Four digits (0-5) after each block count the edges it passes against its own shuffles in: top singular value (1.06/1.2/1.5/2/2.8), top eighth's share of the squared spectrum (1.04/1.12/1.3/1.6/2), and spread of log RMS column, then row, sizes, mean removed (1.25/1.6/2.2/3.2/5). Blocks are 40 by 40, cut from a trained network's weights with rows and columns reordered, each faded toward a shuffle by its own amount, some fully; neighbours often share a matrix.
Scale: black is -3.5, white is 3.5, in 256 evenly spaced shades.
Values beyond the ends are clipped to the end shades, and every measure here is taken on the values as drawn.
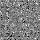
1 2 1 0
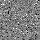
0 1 0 0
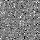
1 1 1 1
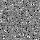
0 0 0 0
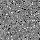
0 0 0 0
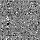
2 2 1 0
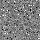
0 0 0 0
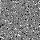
0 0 0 0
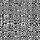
3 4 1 3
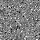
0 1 0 0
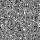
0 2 0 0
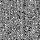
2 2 0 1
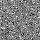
0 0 0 0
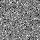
0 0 0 0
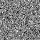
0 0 0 0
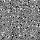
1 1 0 1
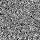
1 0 0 0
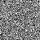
1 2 0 0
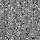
0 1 0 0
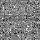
1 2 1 0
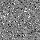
1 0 0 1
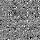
1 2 1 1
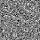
2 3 1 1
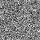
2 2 0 0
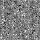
1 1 0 0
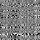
2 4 1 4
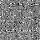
2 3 0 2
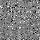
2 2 0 1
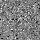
1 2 0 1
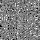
2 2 1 1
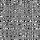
3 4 0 3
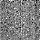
2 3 0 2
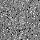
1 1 0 0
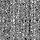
3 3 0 1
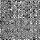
2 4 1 3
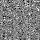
1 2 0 0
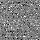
1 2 0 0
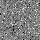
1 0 0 0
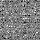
2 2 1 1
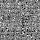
2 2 1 0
